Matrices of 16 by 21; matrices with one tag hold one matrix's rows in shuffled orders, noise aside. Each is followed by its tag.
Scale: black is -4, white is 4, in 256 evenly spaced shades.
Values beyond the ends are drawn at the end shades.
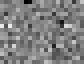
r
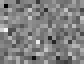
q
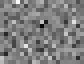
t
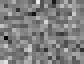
q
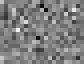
t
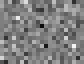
t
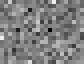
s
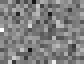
s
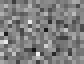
q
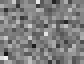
q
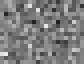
q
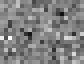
r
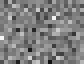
s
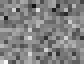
q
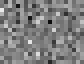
s
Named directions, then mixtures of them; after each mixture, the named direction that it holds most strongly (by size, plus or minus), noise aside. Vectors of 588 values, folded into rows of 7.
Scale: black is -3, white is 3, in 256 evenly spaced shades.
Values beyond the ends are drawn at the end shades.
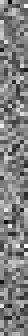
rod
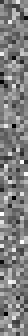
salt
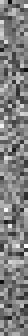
rod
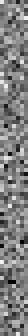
salt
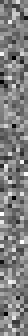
salt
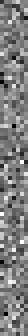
salt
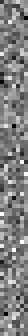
salt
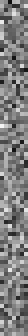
rod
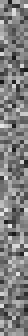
rod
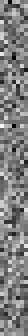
rod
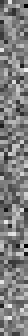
rod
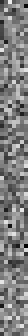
rod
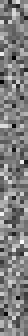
salt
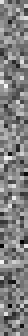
salt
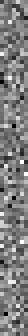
salt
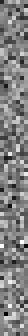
salt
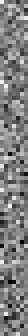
salt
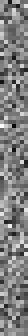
rod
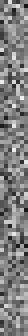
rod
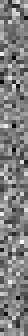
salt
